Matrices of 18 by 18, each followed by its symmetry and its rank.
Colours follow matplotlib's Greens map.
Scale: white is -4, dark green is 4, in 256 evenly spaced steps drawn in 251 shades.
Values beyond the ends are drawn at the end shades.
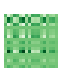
neither, rank one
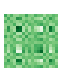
symmetric, rank two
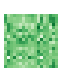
neither, rank three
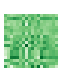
neither, rank three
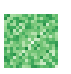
symmetric, full rank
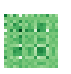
symmetric, rank two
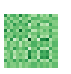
symmetric, rank two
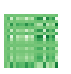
neither, rank one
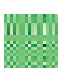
neither, rank one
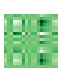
neither, rank one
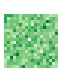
symmetric, full rank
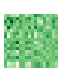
neither, rank three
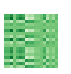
neither, rank one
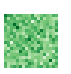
symmetric, full rank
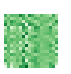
neither, rank three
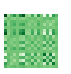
symmetric, rank two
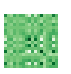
symmetric, rank two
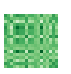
symmetric, rank two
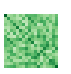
symmetric, full rank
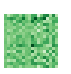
neither, rank three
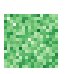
symmetric, full rank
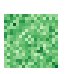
symmetric, full rank
